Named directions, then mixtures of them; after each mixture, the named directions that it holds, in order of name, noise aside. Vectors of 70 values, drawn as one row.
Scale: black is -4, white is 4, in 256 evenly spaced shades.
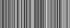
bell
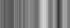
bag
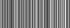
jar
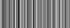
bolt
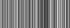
bag, jar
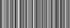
bolt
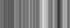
bag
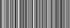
bolt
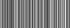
jar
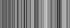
bag, bell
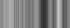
bag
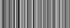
bolt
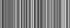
bell, jar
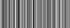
bolt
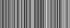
bell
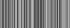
bell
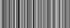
bolt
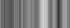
bag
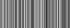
bell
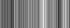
bag, jar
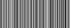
jar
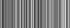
bell, jar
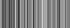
bag, bolt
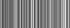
bell, jar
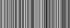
bell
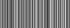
jar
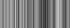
bag, bolt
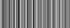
bolt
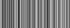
bolt, jar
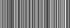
jar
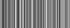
bell, bolt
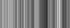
bag, bell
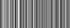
bolt
